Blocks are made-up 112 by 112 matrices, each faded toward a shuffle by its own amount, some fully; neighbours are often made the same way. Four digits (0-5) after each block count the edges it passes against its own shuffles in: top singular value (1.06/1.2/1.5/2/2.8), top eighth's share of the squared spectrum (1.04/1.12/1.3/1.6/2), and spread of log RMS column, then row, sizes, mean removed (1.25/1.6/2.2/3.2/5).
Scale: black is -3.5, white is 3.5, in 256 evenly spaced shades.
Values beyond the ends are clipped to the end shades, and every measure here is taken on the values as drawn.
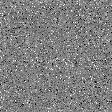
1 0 0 2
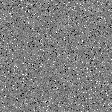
0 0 0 0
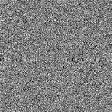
4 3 1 2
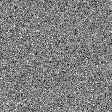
0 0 0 0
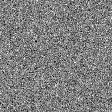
1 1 0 0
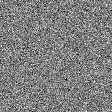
2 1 0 0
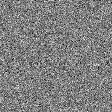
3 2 0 0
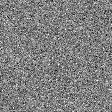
0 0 0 0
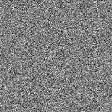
3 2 1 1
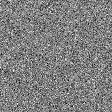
1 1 0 0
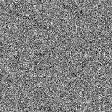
3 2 1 1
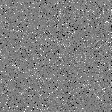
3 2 1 0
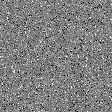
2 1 0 0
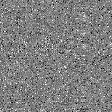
3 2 1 1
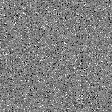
3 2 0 0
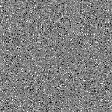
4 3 1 1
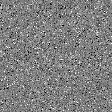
3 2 1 1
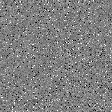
3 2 0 1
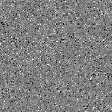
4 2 1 1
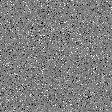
2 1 0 0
